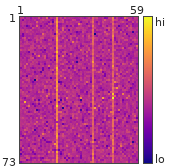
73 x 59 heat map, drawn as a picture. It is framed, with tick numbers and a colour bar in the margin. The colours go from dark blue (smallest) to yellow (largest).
On average the colour sits 40% of the way up the scale. The values are skewed, with a long tail toward high values. Columns 19, 37 and 47 stand out from the rest. There is no overall slope.
